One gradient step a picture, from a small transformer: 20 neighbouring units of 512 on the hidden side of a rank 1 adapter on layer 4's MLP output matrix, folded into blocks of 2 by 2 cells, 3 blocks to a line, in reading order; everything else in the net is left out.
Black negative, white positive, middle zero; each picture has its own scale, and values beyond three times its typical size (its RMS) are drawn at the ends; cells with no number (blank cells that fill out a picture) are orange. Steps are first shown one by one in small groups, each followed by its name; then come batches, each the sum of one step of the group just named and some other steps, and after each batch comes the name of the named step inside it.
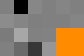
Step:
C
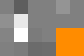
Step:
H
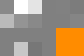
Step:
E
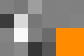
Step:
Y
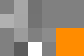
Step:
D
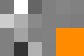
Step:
D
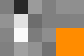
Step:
H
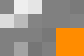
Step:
E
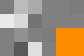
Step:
D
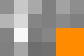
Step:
H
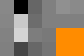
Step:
H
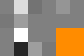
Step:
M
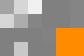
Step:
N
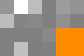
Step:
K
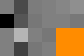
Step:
M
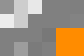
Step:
N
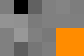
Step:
M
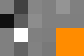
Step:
M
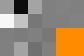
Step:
N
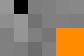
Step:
M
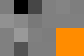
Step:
M
